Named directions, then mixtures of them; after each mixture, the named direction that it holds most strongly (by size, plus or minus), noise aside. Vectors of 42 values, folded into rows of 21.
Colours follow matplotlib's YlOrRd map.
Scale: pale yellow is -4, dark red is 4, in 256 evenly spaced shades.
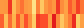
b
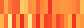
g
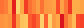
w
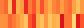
w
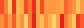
b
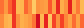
w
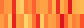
w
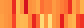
w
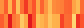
g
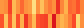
b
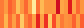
b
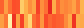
g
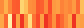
g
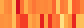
w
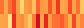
g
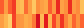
w
